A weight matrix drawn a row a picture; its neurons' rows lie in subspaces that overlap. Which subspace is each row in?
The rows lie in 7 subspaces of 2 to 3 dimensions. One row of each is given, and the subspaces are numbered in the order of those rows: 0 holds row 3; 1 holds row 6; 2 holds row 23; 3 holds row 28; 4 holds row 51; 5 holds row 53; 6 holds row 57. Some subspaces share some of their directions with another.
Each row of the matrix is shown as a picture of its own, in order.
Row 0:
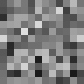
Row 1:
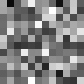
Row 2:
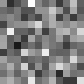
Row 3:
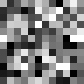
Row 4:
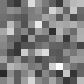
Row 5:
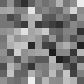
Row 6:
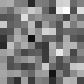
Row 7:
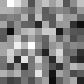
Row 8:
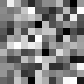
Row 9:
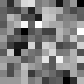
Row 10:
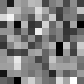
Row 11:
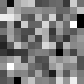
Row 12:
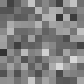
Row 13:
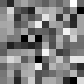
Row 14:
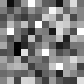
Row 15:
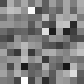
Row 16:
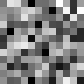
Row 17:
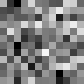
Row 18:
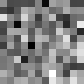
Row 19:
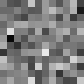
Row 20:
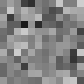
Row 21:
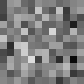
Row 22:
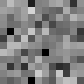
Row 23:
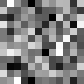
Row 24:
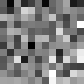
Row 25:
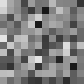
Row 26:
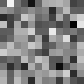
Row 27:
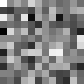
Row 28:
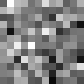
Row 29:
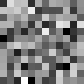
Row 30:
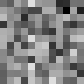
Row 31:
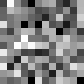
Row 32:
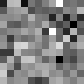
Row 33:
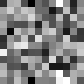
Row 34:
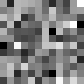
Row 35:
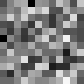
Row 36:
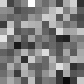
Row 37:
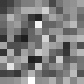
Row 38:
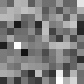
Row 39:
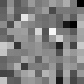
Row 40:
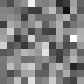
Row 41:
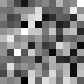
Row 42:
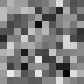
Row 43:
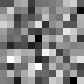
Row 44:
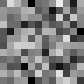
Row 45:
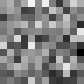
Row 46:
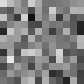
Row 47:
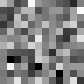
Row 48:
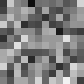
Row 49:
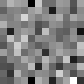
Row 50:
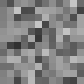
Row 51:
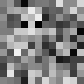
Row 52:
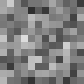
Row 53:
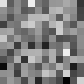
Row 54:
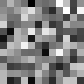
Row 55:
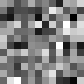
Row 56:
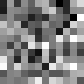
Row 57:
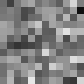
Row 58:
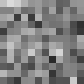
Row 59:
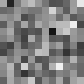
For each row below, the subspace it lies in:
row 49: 0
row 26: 2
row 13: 6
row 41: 4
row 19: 0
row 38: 2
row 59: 2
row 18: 3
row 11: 2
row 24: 3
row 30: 1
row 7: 3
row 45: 3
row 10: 2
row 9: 4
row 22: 0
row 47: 6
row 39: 2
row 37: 5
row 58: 3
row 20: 4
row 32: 0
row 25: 5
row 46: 3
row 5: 4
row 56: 5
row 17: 1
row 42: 0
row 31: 5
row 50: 6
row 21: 0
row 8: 6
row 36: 5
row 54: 1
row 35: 5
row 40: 1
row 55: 2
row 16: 1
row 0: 0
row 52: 5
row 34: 2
